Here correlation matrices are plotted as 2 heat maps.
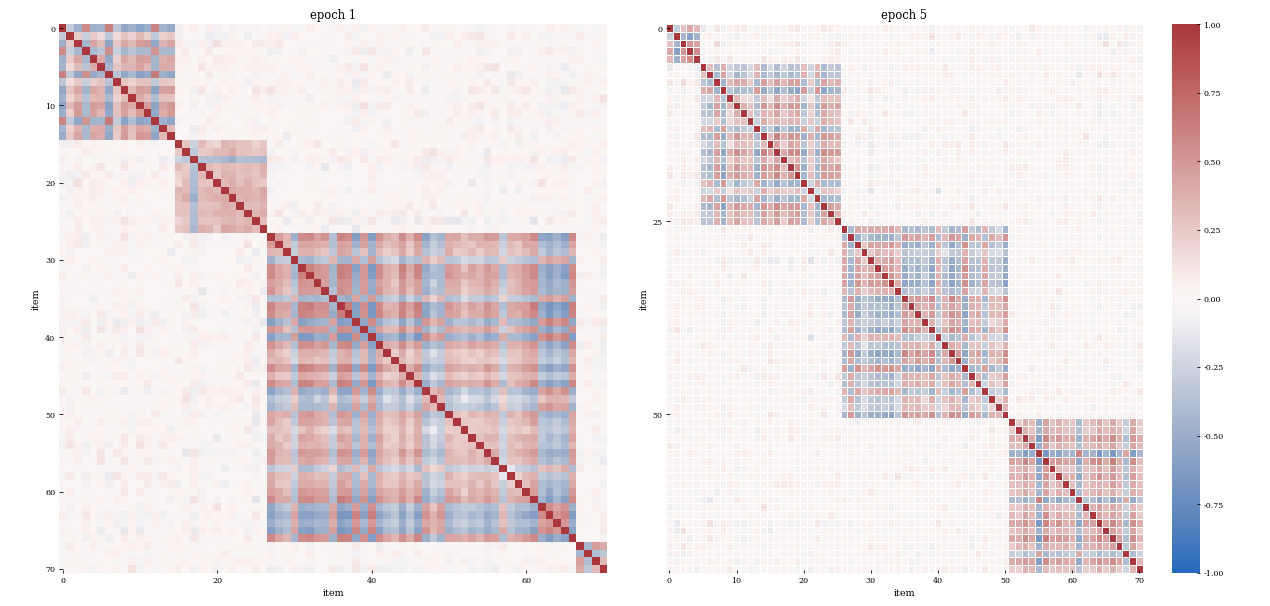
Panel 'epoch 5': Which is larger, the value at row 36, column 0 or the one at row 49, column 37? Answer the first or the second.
the second
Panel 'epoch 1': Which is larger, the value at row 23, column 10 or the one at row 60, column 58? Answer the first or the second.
the second
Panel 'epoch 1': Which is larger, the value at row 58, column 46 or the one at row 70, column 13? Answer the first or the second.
the first
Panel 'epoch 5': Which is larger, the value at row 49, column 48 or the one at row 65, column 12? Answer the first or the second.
the first
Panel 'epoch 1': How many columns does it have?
71
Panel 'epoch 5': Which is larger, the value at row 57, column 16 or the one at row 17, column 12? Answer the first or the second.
the second
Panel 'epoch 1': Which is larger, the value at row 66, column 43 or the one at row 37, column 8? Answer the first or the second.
the first
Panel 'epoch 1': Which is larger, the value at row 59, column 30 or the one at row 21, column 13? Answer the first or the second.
the second
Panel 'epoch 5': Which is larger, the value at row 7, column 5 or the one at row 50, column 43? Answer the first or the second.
the second
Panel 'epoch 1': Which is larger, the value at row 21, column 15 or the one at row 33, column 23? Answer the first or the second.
the first
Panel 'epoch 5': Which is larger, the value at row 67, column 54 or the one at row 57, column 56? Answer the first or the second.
the second
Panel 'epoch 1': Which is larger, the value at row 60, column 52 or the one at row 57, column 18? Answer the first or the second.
the first
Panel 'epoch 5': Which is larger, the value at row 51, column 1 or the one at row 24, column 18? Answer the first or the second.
the second
